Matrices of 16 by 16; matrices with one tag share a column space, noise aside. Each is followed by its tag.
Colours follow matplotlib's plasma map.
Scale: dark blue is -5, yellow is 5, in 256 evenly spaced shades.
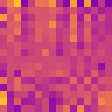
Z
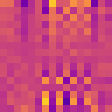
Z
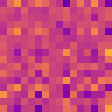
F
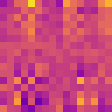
Z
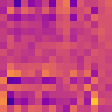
Z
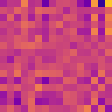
Z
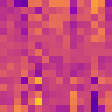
Z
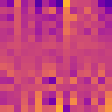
Z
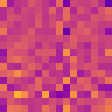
F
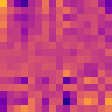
Z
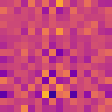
F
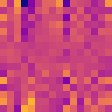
Z
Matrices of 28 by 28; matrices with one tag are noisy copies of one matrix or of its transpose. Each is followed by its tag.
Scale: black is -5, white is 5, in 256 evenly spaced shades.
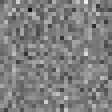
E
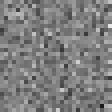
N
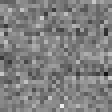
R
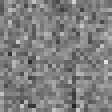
R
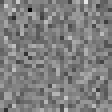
E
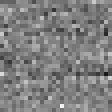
R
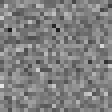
E
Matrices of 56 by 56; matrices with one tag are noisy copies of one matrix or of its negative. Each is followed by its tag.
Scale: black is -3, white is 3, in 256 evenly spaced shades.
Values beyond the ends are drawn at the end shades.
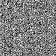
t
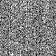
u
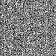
t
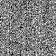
u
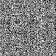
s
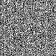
t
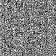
t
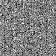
t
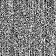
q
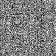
s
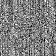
q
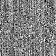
q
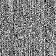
q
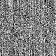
q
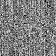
q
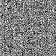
t
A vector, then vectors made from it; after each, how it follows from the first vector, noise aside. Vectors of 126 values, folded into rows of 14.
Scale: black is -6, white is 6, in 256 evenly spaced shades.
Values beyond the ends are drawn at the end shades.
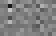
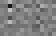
copied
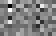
scaled up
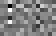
scaled up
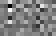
scaled up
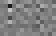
copied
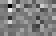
scaled up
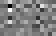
scaled up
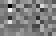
scaled up
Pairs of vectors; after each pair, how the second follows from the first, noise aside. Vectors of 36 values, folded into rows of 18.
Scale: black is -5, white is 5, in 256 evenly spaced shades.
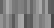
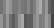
copied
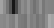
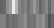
negated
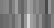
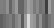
copied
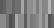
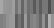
negated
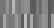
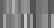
copied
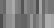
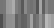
copied
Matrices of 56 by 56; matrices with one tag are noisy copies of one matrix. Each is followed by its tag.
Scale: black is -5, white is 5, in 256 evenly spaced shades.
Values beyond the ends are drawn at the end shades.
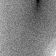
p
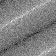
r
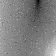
p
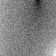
p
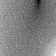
p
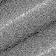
r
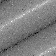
r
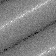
r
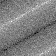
r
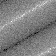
r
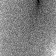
p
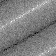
r
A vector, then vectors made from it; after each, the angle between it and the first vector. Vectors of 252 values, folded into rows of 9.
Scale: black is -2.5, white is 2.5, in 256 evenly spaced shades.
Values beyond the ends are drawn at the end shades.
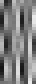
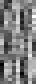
nearly parallel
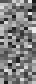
orthogonal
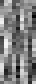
nearly opposite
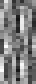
nearly opposite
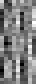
nearly parallel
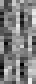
nearly parallel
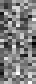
partly aligned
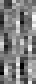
nearly parallel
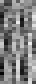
nearly parallel
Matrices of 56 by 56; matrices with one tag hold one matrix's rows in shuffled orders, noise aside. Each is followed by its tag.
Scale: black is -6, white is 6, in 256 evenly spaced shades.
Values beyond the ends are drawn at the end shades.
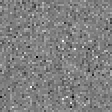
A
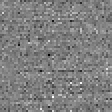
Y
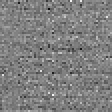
Y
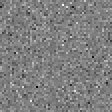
A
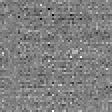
Y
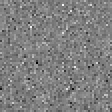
A
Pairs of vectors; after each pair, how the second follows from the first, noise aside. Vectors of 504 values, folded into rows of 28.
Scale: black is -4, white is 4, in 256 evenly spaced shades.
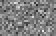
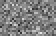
reversed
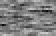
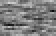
reversed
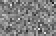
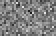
wrapped around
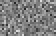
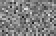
wrapped around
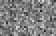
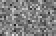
reversed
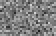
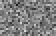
reversed
